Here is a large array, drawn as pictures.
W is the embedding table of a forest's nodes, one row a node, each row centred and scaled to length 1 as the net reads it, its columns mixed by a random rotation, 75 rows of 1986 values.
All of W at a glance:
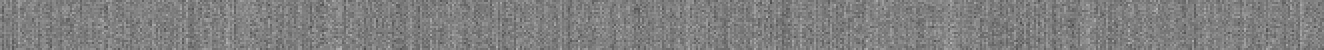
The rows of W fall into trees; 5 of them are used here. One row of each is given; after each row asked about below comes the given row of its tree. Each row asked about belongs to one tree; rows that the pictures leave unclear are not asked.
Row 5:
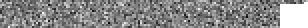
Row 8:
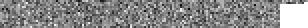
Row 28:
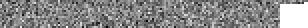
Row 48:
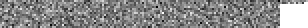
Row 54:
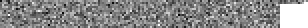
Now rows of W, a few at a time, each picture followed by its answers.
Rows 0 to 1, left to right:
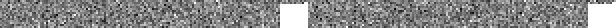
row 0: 8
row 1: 8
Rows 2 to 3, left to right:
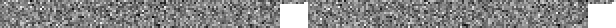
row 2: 48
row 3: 48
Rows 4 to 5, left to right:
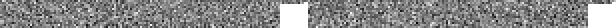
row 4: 28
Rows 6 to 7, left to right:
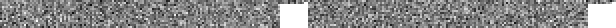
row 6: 8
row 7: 5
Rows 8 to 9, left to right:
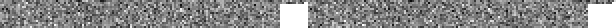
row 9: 8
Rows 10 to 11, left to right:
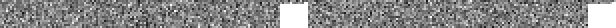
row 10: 28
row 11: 54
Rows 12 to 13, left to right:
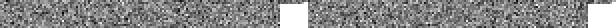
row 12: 54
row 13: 54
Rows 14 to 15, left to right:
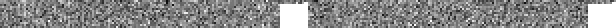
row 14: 8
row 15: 54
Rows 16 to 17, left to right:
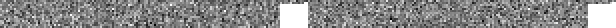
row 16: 28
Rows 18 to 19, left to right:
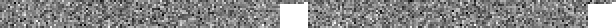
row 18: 8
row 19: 8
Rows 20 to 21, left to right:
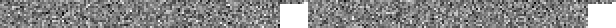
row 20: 54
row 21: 48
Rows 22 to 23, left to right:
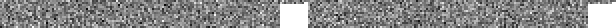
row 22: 8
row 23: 28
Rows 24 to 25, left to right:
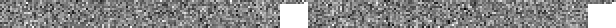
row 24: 8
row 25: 8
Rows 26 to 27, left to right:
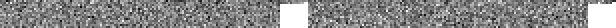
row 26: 54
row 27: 28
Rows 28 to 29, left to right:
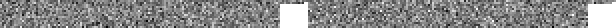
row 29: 5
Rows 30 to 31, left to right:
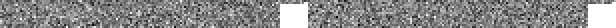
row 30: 28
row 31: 48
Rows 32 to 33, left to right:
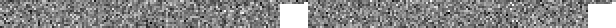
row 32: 28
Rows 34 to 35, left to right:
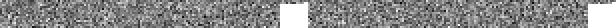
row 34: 5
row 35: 28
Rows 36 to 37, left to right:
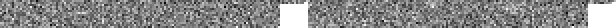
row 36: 48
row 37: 5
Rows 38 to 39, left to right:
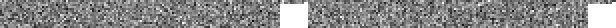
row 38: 5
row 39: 28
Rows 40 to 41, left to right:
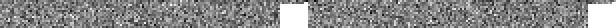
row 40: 28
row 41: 54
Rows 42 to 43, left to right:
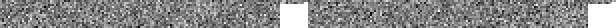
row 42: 5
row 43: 54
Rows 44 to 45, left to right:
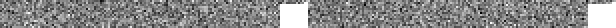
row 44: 8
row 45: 5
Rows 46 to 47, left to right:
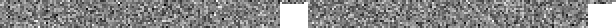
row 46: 8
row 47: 5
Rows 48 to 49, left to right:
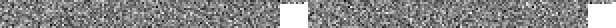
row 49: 48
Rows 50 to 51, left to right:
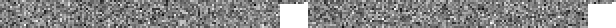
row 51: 5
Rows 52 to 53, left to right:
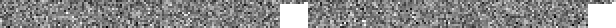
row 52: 28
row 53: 5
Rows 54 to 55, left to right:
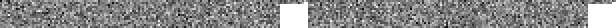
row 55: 5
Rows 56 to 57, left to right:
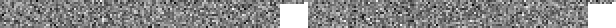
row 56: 48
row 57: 8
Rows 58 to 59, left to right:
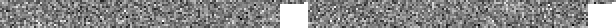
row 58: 8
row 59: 5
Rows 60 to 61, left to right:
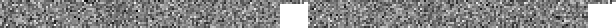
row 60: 28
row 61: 28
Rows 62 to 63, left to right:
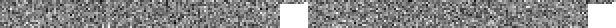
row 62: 8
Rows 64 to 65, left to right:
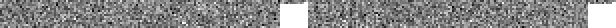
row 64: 5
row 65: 8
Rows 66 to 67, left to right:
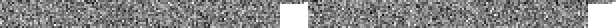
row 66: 28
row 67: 54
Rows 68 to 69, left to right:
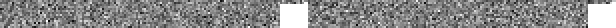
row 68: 5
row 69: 54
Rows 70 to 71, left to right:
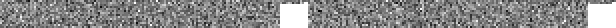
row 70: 28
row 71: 28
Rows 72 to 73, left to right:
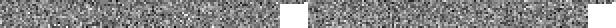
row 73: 8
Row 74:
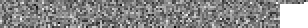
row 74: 28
